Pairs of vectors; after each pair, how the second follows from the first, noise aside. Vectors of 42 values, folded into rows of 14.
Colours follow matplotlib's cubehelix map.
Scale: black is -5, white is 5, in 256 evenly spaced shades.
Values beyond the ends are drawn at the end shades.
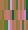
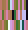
scaled up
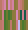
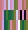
scaled up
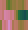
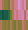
reversed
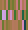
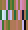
scaled up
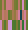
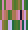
scaled up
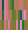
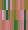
reversed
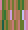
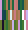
scaled up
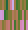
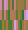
reversed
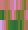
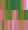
reversed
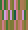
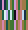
scaled up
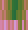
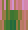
reversed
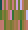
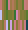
reversed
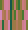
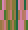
reversed
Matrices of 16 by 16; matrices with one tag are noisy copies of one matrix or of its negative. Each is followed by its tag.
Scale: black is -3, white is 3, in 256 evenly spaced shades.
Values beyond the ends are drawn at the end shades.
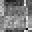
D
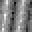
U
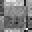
D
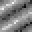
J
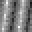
U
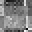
D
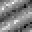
J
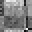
D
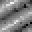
J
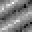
J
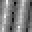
U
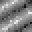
J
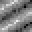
J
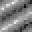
J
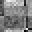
D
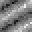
J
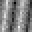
U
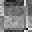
D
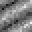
J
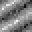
J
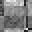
D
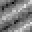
J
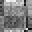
D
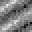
J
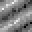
J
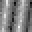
U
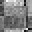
D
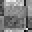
D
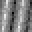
U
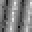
U
